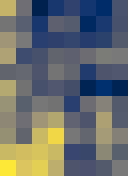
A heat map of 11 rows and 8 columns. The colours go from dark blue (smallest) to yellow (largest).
The bottom left is the ninth with the highest average. Values change most from cell to cell in the bottom middle. Neither half mirrors the other. There is an overall slope up to the bottom left.
